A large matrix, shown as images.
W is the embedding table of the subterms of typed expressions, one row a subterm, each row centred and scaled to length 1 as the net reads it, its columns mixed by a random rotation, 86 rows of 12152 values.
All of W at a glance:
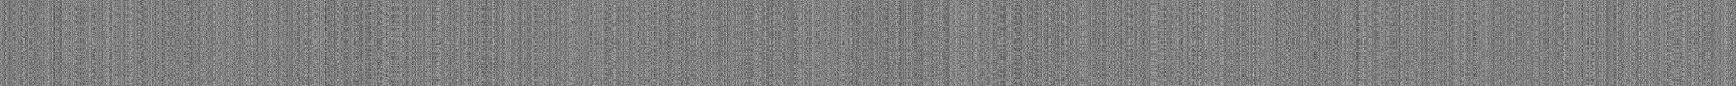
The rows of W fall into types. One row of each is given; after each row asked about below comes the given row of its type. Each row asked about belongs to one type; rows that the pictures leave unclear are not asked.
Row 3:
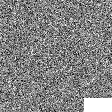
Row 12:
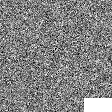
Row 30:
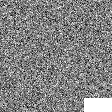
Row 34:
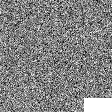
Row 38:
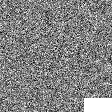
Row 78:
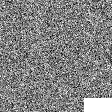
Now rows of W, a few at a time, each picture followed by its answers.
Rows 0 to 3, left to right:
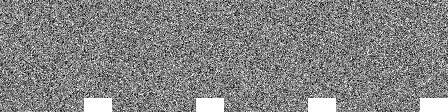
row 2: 30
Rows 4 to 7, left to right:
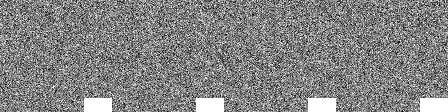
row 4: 30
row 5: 78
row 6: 12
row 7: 34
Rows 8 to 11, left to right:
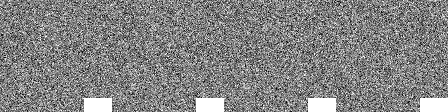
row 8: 3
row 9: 78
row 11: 30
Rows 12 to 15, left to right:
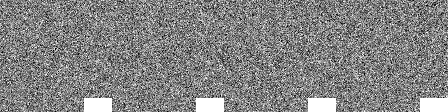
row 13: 78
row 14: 12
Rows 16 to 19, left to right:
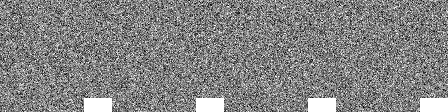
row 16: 78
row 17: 30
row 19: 30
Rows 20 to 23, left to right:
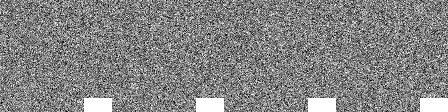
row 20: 34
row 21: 34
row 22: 3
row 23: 38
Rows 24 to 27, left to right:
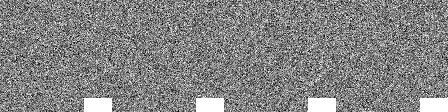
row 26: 12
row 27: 30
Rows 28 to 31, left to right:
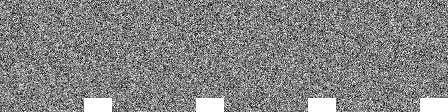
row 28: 78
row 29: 30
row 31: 38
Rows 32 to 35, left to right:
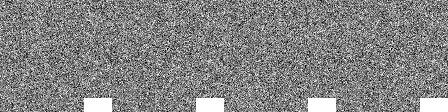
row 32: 78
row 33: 12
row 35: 12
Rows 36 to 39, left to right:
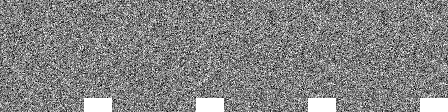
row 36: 3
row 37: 12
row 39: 38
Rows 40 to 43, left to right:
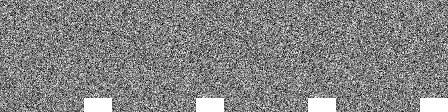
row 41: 38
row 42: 38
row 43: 38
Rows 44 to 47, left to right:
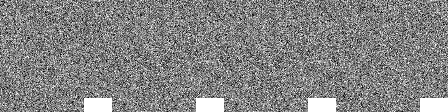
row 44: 30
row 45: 12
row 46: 12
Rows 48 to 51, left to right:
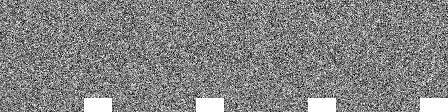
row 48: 38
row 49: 78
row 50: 78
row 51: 12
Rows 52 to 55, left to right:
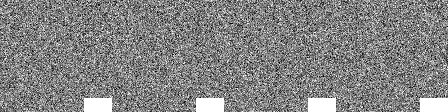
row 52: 30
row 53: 30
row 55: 78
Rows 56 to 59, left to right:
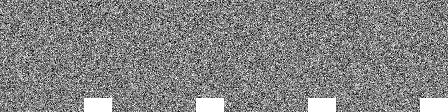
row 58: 30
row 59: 78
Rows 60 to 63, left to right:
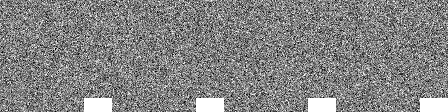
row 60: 12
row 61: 30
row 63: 78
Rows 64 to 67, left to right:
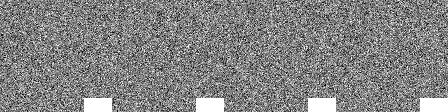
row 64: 3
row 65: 38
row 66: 3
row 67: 3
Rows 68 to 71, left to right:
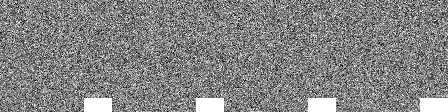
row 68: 38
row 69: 78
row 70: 30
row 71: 34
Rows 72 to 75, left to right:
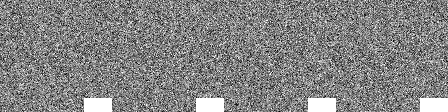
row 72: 78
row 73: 38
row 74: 12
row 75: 12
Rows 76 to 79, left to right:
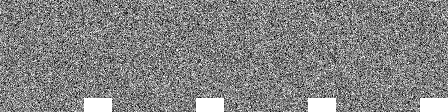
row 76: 34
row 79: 30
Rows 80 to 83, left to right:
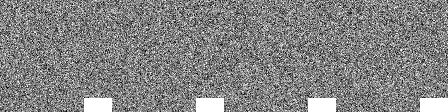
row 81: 34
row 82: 78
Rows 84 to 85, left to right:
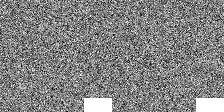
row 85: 12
